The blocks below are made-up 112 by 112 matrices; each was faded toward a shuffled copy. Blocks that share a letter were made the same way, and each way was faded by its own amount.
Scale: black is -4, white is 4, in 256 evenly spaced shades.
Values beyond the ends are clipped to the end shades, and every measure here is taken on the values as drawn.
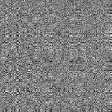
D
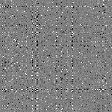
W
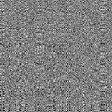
D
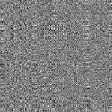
D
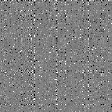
W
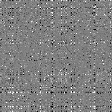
W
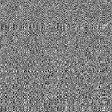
D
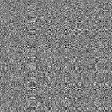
D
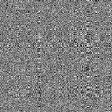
D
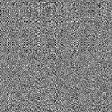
D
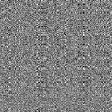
D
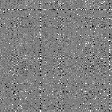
W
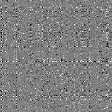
W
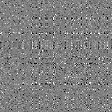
W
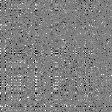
W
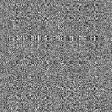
D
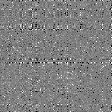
W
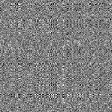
D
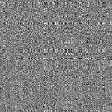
D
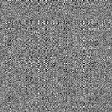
D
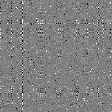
W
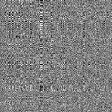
D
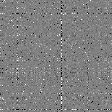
W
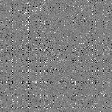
W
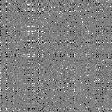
W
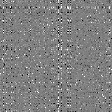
W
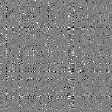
W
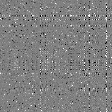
W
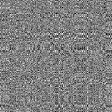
D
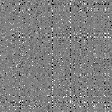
W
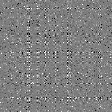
W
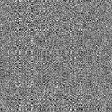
D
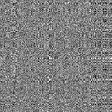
D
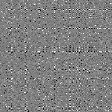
W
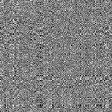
D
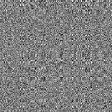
D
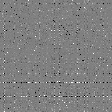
W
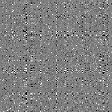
W
